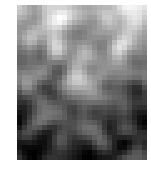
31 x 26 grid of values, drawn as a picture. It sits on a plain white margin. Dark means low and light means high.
No lone cell stands out from its neighbours. There are no regular stripes. No row or column stands out. Values rise toward the top.
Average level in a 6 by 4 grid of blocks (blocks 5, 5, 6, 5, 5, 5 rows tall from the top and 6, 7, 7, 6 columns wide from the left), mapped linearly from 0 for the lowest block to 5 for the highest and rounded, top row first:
4 5 4 5 | 3 4 3 4 | 3 3 3 3 | 2 2 2 1 | 1 2 1 1 | 0 1 1 1
